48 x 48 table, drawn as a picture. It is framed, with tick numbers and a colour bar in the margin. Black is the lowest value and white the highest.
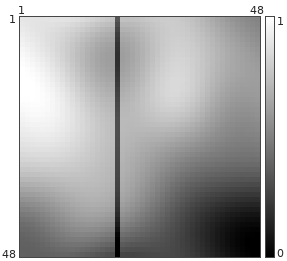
Slope: up to the top left. Mirror symmetry: none. Average level on the scale: 60%. Odd lines: column 20. Ninth with the lowest average: bottom right.
